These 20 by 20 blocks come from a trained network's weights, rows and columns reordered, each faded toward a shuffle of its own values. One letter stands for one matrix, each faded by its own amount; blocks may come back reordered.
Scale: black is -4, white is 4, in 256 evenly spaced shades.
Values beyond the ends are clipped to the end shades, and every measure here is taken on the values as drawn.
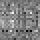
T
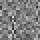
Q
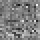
T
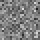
Q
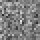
Q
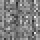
T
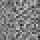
Q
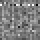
T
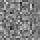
Q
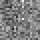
Q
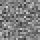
Q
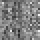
T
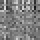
T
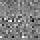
T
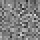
Q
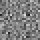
Q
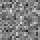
Q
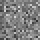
Q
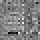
T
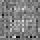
T
